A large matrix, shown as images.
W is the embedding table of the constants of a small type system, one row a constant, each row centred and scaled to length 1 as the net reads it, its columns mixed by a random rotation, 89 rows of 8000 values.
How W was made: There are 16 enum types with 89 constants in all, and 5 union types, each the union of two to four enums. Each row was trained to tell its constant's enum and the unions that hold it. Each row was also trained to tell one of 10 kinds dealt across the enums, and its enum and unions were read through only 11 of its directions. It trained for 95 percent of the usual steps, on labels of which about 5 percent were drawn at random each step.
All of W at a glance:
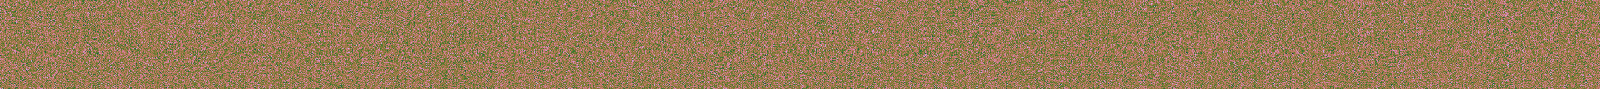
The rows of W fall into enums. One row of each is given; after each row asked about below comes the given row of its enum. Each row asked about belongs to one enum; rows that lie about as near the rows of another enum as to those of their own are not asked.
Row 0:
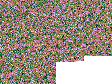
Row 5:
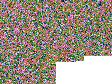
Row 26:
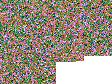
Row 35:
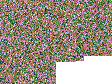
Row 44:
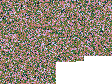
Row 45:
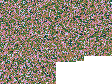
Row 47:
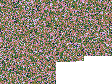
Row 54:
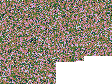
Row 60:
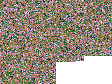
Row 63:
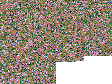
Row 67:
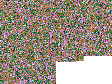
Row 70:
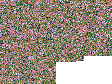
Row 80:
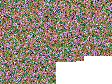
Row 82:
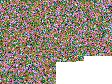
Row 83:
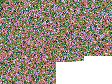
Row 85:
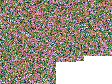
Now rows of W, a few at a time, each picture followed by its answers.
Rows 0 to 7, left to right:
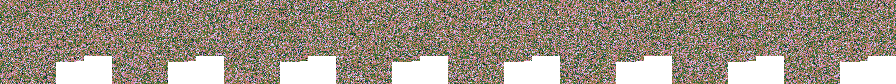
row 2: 63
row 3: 83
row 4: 83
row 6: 26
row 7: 45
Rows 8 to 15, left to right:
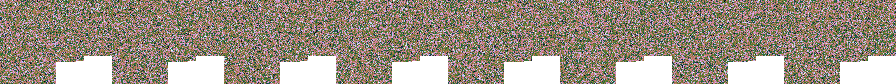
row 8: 70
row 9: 54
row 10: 5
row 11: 83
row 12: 26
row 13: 60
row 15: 26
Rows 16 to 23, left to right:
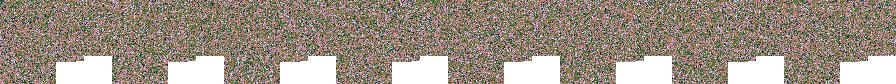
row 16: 44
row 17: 45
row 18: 80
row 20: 54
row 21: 35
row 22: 83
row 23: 26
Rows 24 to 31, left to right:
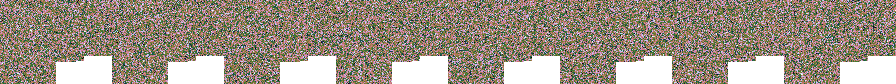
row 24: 5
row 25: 35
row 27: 70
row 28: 0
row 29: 54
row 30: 63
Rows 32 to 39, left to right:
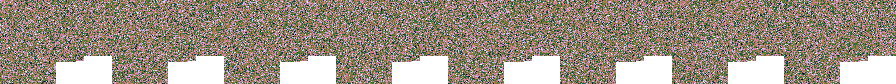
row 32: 70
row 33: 60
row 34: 47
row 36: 67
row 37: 82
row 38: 0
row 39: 0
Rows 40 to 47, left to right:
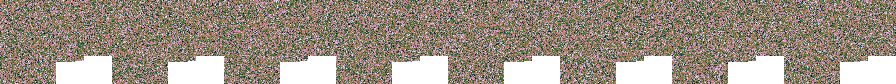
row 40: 35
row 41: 60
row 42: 67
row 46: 44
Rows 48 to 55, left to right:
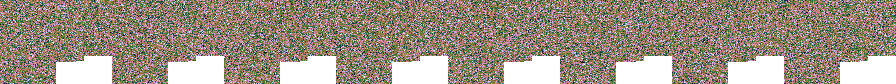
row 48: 26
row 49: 85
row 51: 67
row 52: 85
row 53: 80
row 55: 82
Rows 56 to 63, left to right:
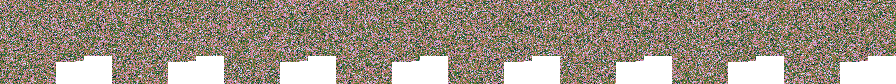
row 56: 0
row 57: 45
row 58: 60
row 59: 70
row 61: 60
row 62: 54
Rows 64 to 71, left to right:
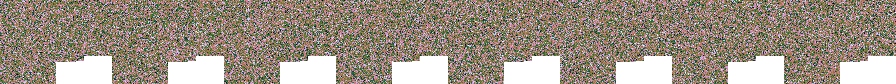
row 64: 67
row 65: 45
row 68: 45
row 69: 47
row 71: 85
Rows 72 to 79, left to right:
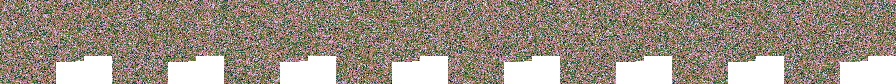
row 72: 35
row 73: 82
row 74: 0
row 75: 85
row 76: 67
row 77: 60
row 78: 70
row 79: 67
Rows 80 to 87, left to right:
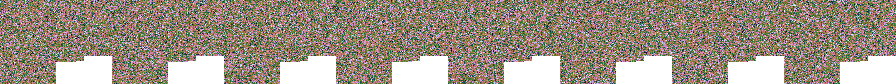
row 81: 0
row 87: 85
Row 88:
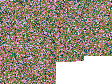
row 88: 70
